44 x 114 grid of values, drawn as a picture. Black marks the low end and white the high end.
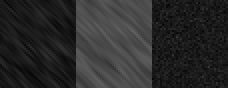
It is made of 1 by 3 panels. Panel 1,1: very low, slanting down to the right, faint in contrast. Panel 1,2: low, slanting down to the right, faint in contrast. Panel 1,3: very low, fine-grained, faint in contrast.
